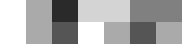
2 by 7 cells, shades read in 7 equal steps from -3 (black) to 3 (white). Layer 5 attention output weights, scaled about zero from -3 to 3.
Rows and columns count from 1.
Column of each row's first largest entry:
1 1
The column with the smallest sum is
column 3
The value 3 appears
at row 1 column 1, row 2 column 1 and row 2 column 4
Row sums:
6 7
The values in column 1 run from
3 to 3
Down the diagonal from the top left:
3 1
